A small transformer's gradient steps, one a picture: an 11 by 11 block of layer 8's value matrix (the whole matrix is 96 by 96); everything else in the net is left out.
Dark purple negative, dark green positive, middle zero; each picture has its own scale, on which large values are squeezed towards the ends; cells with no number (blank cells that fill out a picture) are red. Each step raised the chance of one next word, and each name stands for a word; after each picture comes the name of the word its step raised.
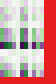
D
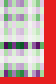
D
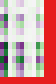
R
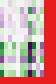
R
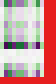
D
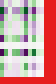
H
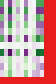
H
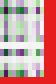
H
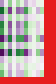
H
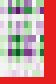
H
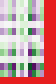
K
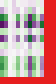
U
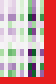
K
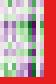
U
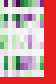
U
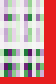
K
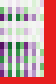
R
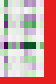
D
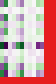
D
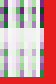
K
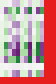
R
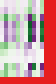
U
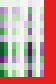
R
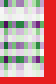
R
